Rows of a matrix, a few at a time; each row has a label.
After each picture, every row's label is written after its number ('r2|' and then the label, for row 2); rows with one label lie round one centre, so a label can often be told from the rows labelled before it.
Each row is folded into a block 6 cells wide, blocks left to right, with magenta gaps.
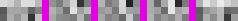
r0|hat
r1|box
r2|box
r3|box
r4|hat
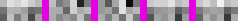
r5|hat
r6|box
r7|box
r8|hat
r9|hat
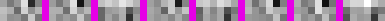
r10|box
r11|box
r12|hat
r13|box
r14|hat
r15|box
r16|box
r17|hat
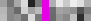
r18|box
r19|hat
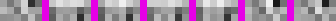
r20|box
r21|hat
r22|hat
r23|hat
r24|hat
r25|box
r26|box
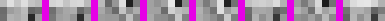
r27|hat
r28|hat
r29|box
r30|box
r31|box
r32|hat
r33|box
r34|hat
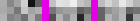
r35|box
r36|hat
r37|hat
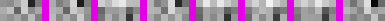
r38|box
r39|box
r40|hat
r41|box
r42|hat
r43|hat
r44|hat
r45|box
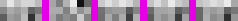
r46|hat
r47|box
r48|hat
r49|hat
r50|hat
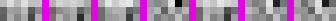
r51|hat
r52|hat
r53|hat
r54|box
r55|hat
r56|box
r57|box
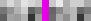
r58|hat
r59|hat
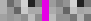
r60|box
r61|box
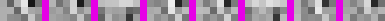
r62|box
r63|box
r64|hat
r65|box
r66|box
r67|hat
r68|box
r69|box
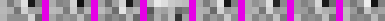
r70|box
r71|box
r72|box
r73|hat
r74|box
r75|box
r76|box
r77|box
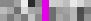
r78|box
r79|hat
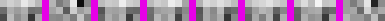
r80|hat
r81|box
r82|hat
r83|hat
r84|hat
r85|hat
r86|hat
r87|box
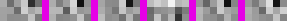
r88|box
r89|box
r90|box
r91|hat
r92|box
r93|box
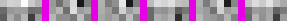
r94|hat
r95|box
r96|box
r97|hat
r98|box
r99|hat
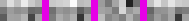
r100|hat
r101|hat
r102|box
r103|hat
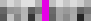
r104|hat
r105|hat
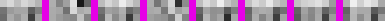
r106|hat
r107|box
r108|hat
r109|box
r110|hat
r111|hat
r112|hat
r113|hat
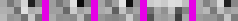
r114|box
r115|box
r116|box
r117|hat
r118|box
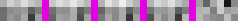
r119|hat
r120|hat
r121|hat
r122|hat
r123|box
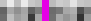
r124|hat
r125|hat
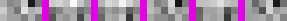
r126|box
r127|hat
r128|hat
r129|box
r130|hat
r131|box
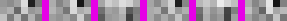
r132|box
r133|box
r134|hat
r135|box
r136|hat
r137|box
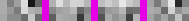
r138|box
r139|hat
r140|hat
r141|box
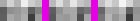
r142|hat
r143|hat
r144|hat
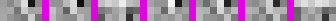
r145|box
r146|box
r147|hat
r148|box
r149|box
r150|box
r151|hat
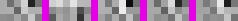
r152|box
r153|hat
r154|box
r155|box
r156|box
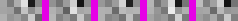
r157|box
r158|box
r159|box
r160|box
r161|box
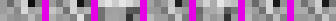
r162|box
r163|box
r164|hat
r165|box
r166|hat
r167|box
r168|box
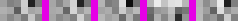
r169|box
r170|box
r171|box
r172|hat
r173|box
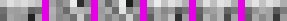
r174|hat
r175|box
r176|box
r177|hat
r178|hat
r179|hat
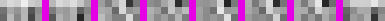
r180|hat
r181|hat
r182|box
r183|box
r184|box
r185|box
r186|box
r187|hat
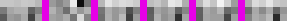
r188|hat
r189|box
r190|hat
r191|hat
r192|hat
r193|hat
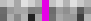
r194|hat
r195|hat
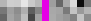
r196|hat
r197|box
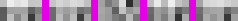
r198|hat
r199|hat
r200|box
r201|hat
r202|hat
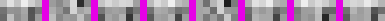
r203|hat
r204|box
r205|hat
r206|hat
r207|box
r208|hat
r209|hat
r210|hat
